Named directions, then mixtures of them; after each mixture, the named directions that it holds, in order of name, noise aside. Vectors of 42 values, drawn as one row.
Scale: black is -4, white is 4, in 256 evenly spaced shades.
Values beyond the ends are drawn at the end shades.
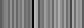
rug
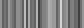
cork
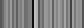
rug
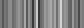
cork, rug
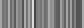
cork, rug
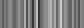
cork, rug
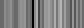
cork, rug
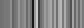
cork, rug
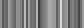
cork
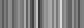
cork, rug
